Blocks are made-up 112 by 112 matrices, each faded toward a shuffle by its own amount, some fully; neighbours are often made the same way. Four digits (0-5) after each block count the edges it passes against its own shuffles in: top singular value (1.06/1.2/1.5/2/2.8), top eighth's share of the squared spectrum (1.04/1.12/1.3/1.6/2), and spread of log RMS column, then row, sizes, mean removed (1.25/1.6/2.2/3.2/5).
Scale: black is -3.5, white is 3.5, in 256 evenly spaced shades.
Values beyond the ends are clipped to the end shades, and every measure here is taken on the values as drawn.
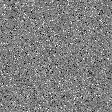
0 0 0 0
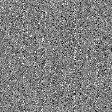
1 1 3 0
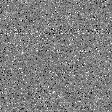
1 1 0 2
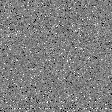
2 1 0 1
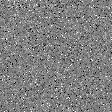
0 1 0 1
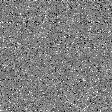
1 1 0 2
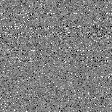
1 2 0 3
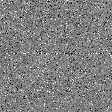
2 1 0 2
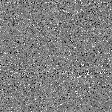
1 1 0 2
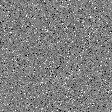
0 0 0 0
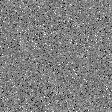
0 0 0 0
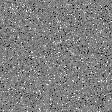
0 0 0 0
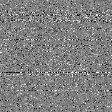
2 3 0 3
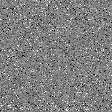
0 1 0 2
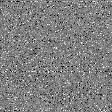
1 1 0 2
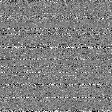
2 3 0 4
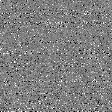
1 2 0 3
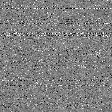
2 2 0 3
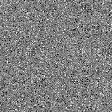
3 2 1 1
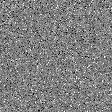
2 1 0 0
